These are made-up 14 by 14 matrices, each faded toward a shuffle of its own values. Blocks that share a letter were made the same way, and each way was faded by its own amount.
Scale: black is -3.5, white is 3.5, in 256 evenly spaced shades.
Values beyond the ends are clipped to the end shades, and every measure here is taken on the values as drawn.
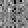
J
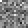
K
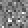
J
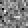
K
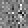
J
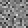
J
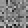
J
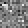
K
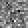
K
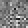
J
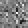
J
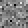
K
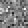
K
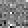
J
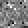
K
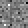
K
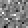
K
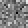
K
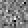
K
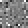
J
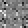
J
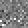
K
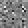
J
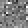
J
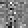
J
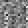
J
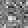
J
